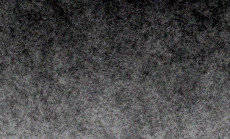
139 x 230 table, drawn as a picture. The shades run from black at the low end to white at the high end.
There is an overall slope up to the bottom. The field is mottled with small blotches. Overall the values sit about 30% of the way up the scale. There are no regular stripes.
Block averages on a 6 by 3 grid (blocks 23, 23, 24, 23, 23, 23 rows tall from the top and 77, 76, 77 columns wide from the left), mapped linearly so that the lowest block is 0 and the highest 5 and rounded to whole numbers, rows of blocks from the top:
000 / 111 / 222 / 333 / 444 / 555
